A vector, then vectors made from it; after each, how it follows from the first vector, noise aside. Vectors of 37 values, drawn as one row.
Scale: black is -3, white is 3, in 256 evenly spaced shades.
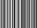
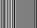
partly zeroed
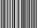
copied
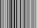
sign-scrambled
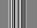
partly zeroed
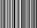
copied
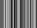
sign-scrambled
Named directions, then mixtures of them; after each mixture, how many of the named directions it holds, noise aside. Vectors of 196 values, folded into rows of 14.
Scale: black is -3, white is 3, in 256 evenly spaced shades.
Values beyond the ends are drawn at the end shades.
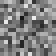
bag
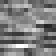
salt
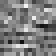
two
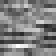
one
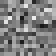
two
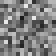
one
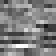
one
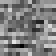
two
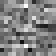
two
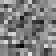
two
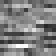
one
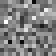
two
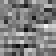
two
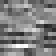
one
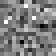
two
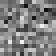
two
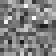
two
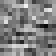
two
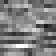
one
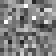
two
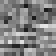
two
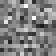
two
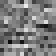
two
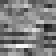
one
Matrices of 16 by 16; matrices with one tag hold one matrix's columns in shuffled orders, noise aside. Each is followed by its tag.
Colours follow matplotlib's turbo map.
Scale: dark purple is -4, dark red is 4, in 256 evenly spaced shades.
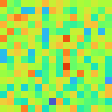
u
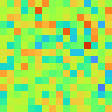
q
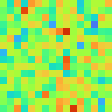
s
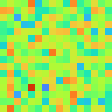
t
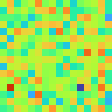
t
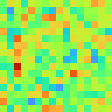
u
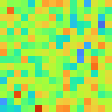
s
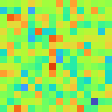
u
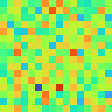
t
